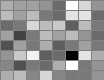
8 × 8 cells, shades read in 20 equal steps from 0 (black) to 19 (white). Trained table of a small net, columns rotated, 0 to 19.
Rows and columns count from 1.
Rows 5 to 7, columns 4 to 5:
13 7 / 7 8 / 8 13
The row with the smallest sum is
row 5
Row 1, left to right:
13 12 12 11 8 19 16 11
